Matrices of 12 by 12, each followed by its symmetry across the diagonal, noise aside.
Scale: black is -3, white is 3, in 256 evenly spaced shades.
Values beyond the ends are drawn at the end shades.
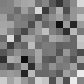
symmetric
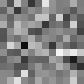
neither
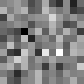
neither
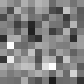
neither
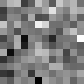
antisymmetric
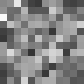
symmetric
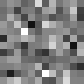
antisymmetric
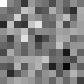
symmetric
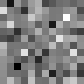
antisymmetric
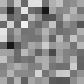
symmetric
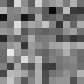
antisymmetric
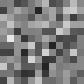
neither
